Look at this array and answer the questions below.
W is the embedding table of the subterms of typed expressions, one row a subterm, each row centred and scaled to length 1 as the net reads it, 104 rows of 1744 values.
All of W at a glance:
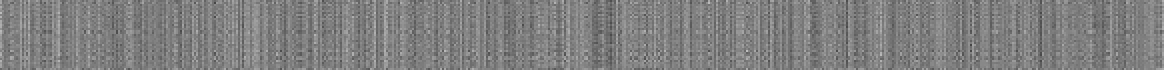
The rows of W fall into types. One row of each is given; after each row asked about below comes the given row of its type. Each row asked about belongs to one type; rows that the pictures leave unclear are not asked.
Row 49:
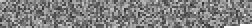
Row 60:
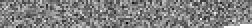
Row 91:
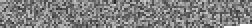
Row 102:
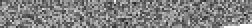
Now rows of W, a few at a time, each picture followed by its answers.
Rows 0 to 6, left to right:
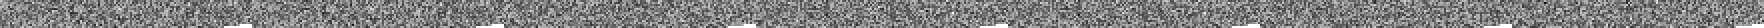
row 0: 60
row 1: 60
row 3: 91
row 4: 91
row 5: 91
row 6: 102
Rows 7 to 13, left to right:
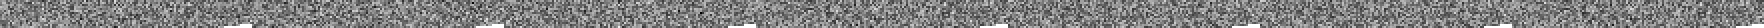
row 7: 91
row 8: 60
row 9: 49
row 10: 60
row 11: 49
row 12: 49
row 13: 60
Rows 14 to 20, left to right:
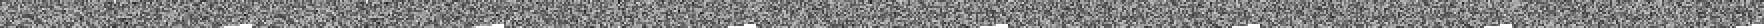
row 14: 102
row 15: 102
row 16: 49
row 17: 91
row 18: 49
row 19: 49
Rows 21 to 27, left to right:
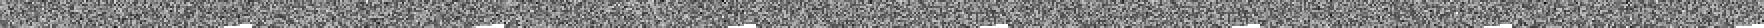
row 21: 91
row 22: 102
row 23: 60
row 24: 91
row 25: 91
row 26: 91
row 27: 102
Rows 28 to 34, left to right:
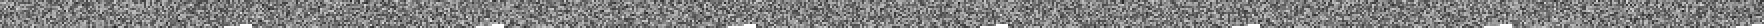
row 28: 60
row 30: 102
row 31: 49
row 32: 91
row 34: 91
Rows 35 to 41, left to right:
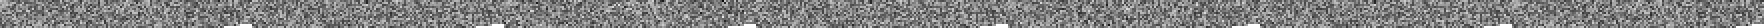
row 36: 91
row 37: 60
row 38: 91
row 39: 60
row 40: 91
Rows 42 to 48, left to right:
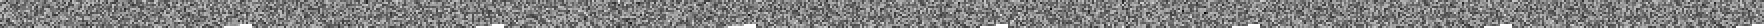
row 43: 91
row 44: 102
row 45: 49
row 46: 49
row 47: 49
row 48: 49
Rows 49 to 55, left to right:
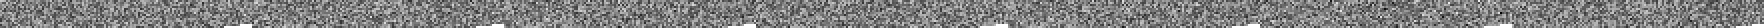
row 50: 49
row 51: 91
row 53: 91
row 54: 102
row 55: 60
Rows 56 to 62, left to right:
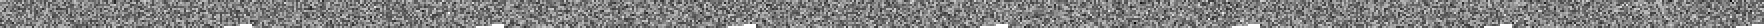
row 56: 91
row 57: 91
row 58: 102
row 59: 49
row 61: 49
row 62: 60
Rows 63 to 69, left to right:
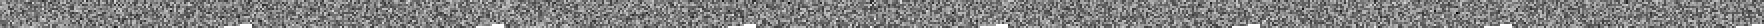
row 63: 91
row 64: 49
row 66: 102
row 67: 49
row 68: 49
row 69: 91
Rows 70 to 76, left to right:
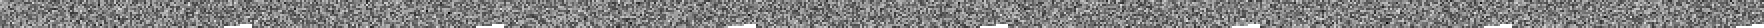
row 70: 60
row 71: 49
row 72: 102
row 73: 49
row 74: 91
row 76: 49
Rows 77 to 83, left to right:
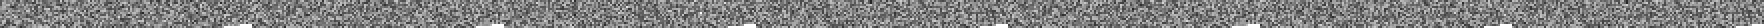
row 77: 102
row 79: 91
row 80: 91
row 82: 49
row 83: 91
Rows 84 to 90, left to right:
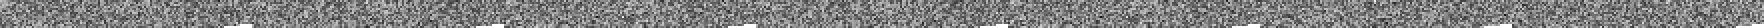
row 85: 60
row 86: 49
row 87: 60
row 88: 49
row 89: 102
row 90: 49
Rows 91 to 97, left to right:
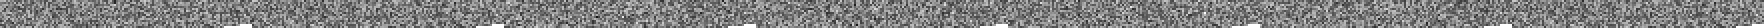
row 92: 49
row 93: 49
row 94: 60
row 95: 91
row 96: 60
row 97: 49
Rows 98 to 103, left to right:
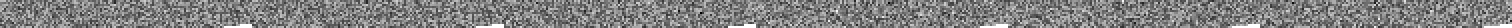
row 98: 91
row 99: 91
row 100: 49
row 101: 60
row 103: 102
